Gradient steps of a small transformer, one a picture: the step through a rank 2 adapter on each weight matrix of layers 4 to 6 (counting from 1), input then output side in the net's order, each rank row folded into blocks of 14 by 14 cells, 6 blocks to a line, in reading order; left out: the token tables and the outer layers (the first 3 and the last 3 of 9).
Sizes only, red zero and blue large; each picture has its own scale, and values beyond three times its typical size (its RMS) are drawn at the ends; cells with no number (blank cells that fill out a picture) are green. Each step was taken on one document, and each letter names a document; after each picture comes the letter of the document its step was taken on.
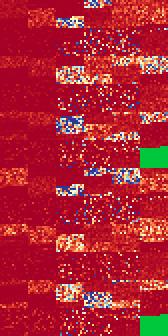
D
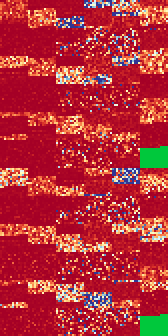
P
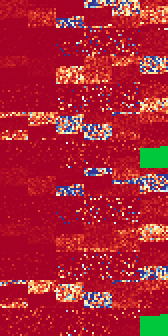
D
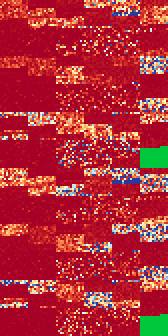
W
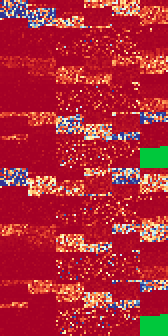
W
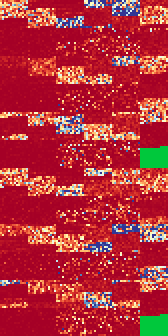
W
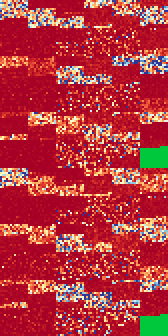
P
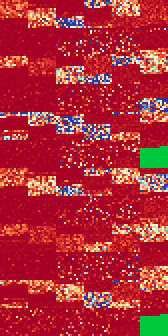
D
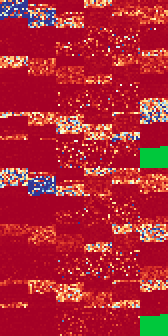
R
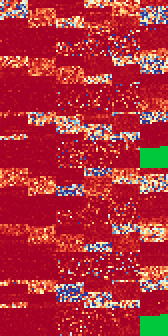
R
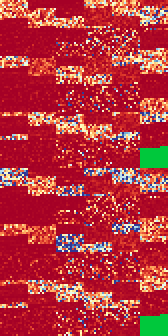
P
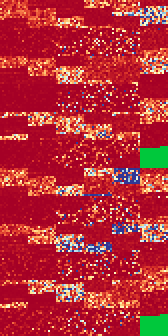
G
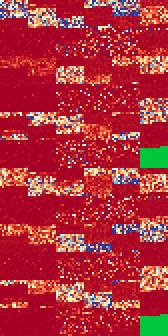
W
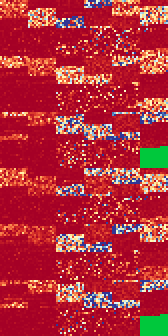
W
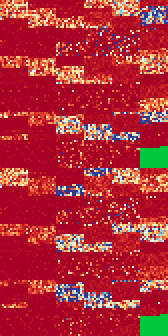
R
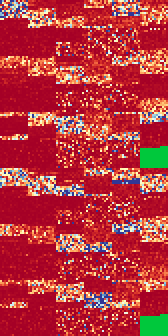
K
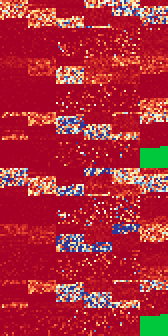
G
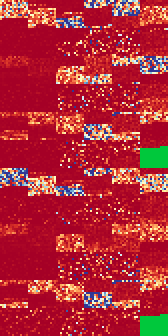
D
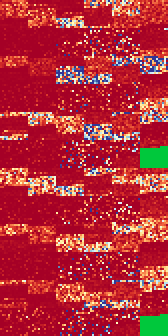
D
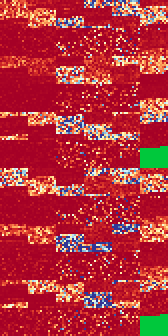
G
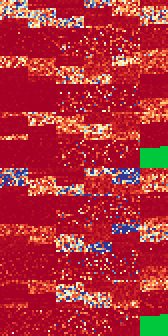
G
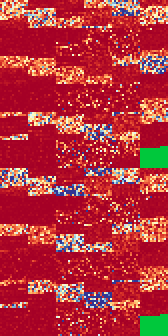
R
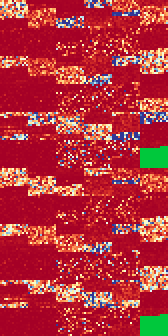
W
